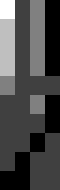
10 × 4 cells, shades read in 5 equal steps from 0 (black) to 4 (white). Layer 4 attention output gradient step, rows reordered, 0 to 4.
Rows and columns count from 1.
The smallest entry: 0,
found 10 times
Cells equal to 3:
3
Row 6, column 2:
1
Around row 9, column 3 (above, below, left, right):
0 1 0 1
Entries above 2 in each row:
1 1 1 1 0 0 0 0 0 0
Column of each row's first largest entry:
1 1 1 1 1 3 1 1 1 3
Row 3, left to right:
3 1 2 0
